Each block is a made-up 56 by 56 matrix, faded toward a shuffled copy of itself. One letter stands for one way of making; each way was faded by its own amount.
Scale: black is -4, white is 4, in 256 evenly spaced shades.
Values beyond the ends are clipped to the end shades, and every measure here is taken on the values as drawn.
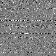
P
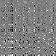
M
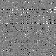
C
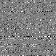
P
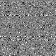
P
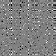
M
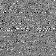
P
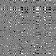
M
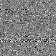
P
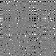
M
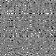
C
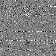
P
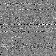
P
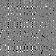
M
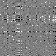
M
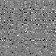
C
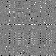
M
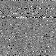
P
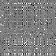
M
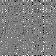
M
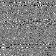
P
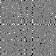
M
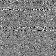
P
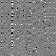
M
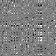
M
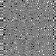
M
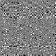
C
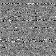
P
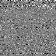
P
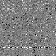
C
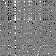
M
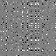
M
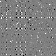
M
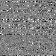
P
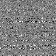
P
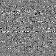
P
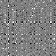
M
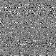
P
